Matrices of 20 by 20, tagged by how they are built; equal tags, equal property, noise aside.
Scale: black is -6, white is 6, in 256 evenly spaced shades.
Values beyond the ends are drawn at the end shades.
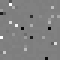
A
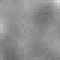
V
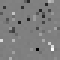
A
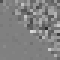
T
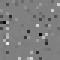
A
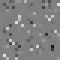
A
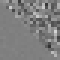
T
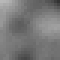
V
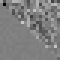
T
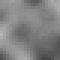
V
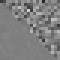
T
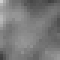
V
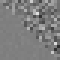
T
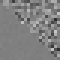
T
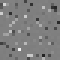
A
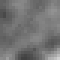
V
